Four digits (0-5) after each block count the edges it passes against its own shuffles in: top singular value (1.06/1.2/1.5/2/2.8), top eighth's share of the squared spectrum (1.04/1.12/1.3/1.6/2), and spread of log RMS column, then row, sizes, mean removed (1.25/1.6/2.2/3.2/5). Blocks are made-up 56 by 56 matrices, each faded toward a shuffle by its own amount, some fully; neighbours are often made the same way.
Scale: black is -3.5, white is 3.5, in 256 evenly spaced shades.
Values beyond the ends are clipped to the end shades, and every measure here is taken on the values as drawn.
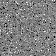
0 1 0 0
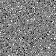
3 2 0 1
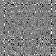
4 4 2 2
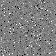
2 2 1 0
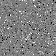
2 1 0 0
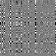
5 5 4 3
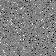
2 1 0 0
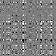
4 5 3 3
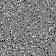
1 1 0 0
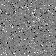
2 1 0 0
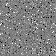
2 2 0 0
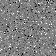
0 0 0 0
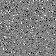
2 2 0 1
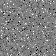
1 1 0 0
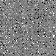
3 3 1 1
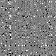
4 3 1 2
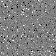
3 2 1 1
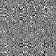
4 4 2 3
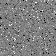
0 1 0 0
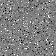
1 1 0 0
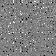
3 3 1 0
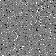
2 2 0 0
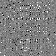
4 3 2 2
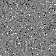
2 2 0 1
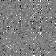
3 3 1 1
